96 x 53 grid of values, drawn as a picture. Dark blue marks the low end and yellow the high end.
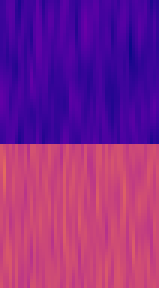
The table splits into 2 rows of 1 panel. Panel 1,1: very low, streaked downward, faint in contrast. Panel 2,1: middling, streaked downward, faint in contrast.
